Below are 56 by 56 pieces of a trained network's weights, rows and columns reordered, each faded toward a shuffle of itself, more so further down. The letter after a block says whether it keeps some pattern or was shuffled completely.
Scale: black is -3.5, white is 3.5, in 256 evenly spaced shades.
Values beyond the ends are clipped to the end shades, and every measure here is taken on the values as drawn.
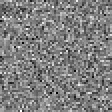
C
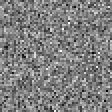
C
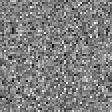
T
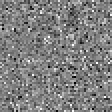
T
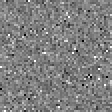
C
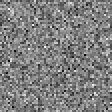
T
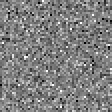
C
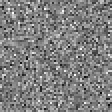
C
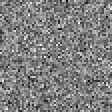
C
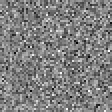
C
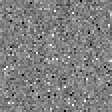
C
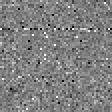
T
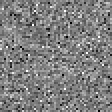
T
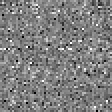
T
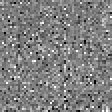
T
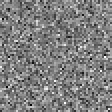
C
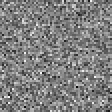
C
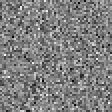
C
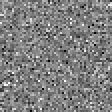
T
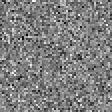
C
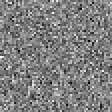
T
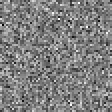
T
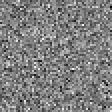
C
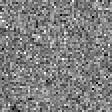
T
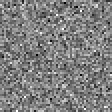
T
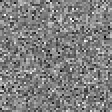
C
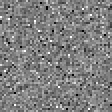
C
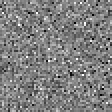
C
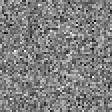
C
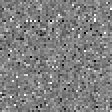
T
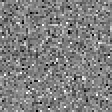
C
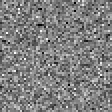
C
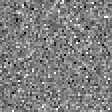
C
